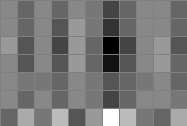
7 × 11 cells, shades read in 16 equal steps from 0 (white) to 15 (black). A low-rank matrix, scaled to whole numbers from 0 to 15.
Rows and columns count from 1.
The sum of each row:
90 91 98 95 90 89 68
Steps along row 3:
up down up down up up down down down up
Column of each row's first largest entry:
7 7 7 7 7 7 5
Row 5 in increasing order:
7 7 7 8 8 8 8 9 9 9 10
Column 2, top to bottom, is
9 9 10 10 8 9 5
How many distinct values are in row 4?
5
